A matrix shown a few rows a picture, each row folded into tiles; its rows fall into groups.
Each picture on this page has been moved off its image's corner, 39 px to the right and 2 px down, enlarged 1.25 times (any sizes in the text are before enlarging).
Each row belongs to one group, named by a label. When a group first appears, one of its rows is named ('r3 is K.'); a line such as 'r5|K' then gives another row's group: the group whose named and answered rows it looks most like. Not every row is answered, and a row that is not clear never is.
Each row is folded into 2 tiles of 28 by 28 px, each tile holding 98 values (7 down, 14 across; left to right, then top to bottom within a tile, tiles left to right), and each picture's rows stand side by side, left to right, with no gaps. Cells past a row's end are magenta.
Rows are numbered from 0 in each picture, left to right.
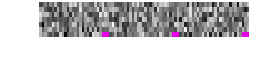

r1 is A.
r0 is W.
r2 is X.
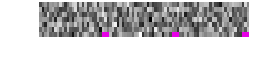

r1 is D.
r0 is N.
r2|A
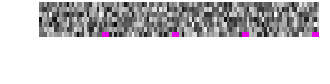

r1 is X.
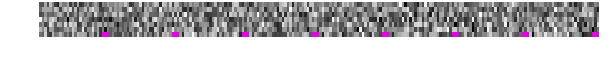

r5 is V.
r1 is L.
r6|A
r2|D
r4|A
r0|X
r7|D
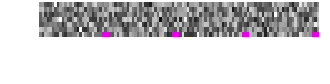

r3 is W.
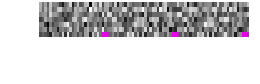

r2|X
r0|L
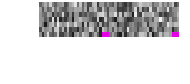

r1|W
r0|N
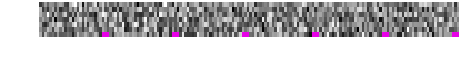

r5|W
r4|N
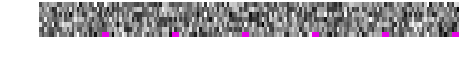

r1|D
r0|L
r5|L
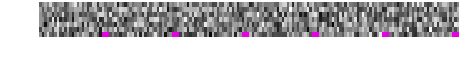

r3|N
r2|X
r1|X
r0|N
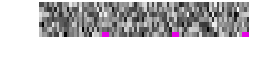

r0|W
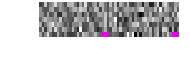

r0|N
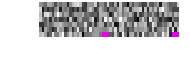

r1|X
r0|W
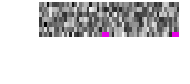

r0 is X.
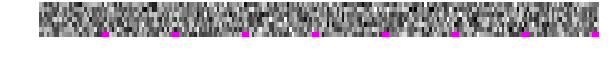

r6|D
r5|V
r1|W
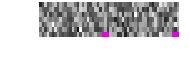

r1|W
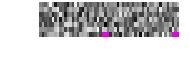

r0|V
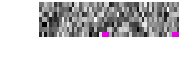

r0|L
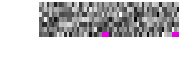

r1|L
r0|L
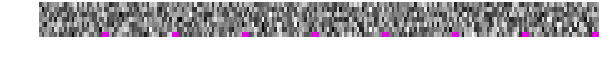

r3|A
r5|N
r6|D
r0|N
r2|L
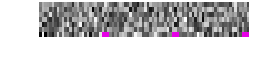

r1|V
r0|L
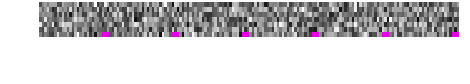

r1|L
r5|X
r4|V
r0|L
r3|X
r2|D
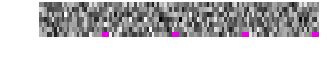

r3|W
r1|N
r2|D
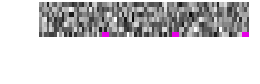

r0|X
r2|V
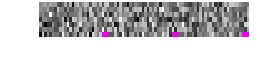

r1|X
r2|A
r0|L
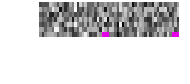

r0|V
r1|X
